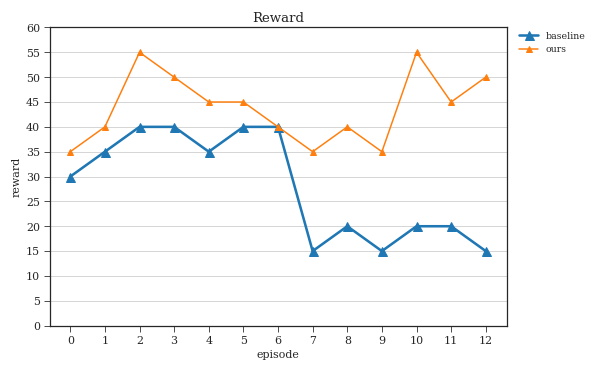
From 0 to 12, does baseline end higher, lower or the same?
lower
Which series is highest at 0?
ours
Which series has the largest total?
ours
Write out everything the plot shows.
Title: Reward
x-axis: episode, ticks 0 1 2 3 4 5 6 7 8 9 10 11 12
y-axis: reward, ticks 0 5 10 15 20 25 30 35 40 45 50 55 60
Legend: baseline, ours
Values:
baseline: 30 35 40 40 35 40 40 15 20 15 20 20 15
ours: 35 40 55 50 45 45 40 35 40 35 55 45 50
